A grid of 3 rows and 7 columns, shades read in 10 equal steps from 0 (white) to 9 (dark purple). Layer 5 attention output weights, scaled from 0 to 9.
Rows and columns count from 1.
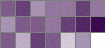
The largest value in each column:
6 7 7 6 7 8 9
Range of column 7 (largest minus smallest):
9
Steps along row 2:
up same down up up up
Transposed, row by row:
6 4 6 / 7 6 3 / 4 6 7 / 5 5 6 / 5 7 2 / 7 8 4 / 5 9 0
